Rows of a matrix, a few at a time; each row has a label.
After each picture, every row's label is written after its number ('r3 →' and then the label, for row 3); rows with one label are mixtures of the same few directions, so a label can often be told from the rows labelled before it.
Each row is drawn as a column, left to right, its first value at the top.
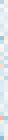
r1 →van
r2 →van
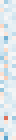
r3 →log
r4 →van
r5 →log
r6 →van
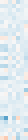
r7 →van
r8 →van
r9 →log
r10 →van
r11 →van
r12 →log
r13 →log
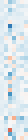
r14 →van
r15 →van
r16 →log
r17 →van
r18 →van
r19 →van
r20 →log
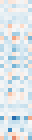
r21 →van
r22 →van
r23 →log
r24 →van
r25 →van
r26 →log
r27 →van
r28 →van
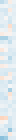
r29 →van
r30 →van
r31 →log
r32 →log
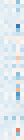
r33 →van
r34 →van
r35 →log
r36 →van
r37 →log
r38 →van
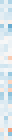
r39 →log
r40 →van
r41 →log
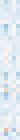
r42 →log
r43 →log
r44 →van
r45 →log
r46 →log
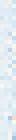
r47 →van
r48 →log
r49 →van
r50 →van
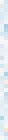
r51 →van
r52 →log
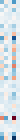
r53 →van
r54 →van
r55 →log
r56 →van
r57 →van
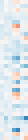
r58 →log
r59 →van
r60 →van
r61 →log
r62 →log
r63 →van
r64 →van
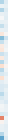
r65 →van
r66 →van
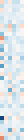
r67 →van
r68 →van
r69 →log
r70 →log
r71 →van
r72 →log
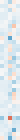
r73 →van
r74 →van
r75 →van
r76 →log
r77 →van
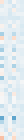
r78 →van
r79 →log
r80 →log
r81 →van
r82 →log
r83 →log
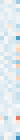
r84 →van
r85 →van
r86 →log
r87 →van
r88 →van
